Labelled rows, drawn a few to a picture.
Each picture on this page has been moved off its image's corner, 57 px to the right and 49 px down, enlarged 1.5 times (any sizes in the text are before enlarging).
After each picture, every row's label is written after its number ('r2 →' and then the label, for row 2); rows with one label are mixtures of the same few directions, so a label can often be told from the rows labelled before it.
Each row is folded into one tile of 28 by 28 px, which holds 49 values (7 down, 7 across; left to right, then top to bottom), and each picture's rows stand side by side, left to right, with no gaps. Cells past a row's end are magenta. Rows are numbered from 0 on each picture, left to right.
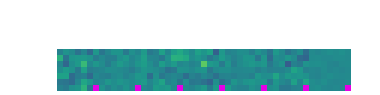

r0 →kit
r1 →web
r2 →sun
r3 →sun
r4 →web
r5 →sun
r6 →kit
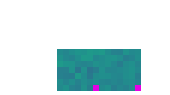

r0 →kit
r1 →web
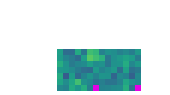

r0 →sun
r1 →kit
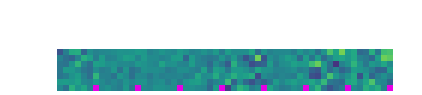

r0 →web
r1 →kit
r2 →sun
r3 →kit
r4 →web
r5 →web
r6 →kit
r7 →sun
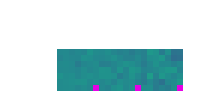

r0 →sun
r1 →kit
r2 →sun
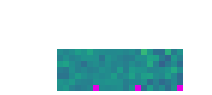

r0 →kit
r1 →kit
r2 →web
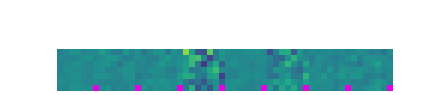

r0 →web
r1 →web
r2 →web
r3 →web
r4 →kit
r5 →web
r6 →kit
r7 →kit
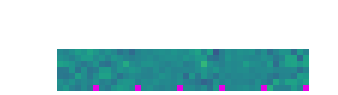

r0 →kit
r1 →kit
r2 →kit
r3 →sun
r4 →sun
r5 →web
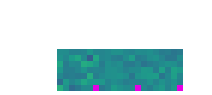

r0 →web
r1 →web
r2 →kit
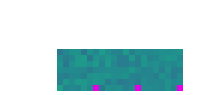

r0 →web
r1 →web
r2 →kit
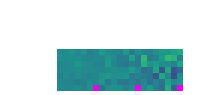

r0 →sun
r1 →web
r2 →kit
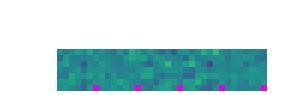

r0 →kit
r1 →sun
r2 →kit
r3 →kit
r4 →sun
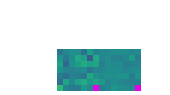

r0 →web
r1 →web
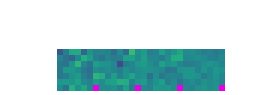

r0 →web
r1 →sun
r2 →sun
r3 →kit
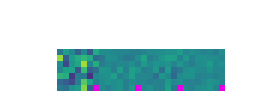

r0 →kit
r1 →kit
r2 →kit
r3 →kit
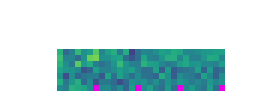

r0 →sun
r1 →sun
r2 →kit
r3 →kit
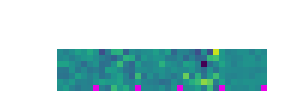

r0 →kit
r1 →web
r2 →sun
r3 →sun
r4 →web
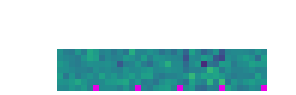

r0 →sun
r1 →sun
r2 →kit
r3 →sun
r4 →web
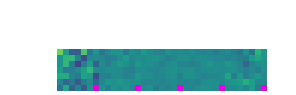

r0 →web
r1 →web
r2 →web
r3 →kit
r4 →sun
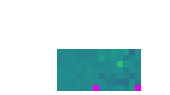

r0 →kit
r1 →sun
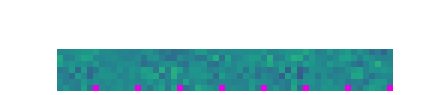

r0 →kit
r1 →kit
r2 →kit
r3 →web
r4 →kit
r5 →kit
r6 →sun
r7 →kit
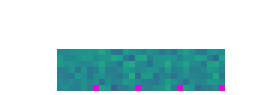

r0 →kit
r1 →web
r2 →kit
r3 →web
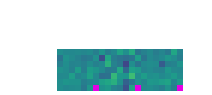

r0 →kit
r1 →kit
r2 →sun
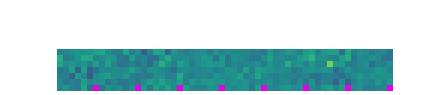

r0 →kit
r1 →web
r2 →web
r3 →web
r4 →kit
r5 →sun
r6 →sun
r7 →sun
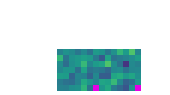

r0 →kit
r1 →kit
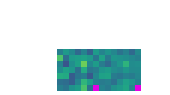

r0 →kit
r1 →kit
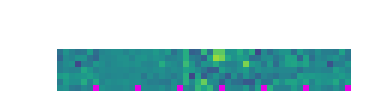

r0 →sun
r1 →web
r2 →sun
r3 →sun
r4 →sun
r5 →web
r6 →sun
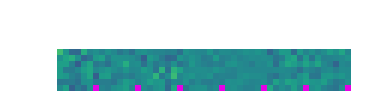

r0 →web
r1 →kit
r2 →kit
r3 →web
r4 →kit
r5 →web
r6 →kit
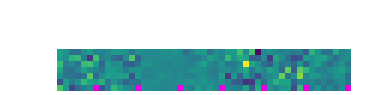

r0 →web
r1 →web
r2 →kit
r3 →web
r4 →sun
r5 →kit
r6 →web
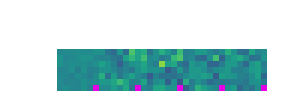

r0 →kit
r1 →sun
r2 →sun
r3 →web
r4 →web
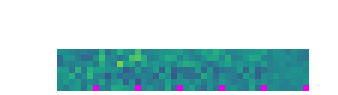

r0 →kit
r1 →sun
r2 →kit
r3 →kit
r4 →kit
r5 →sun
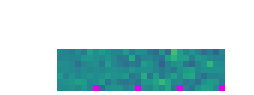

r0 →sun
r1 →web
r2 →sun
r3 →kit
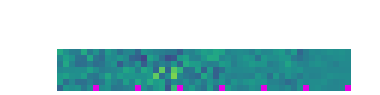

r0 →web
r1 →sun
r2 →kit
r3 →kit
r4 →web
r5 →sun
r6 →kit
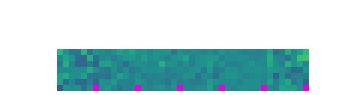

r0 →web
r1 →kit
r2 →sun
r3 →kit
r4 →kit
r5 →sun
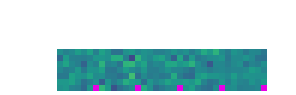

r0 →kit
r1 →web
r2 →web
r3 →kit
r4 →sun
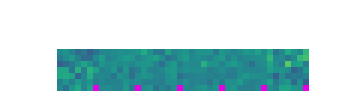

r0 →kit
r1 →kit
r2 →web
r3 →sun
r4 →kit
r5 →sun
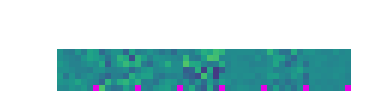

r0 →sun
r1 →web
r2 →kit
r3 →kit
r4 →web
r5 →web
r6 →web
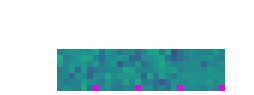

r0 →kit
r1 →sun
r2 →sun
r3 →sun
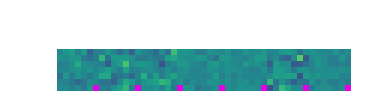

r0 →sun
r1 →kit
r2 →sun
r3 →web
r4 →sun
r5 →web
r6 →web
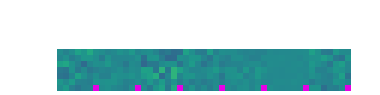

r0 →kit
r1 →kit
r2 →kit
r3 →web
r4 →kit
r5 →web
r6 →web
